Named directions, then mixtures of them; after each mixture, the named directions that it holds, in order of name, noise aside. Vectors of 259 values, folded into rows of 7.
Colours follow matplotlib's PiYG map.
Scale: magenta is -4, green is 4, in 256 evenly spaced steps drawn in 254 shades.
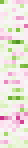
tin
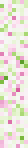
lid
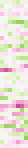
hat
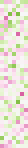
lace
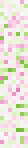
hat, lace, lid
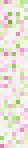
lace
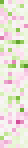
lace, lid, tin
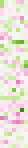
hat, lid, tin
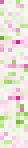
lace, tin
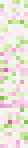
hat, lid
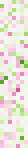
lid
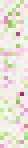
lace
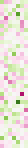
hat, lace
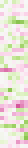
hat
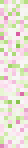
lace
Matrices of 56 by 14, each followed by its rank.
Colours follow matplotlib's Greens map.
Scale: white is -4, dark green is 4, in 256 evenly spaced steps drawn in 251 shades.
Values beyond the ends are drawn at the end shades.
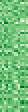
three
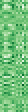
two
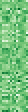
three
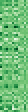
three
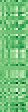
two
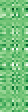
two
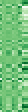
two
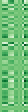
one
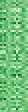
three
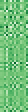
two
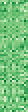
three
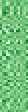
three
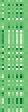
one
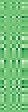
one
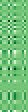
one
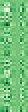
two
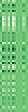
one
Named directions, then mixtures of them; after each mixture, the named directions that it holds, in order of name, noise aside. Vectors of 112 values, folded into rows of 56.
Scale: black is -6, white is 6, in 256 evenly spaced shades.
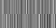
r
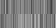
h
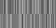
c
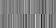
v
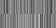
h, r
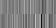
v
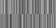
c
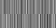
r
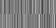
c, r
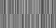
c, v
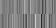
v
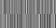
r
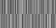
c, r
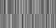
c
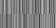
c, r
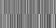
r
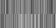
h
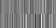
v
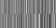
r, v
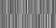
c, r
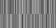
c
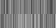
h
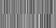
h, r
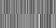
h, r
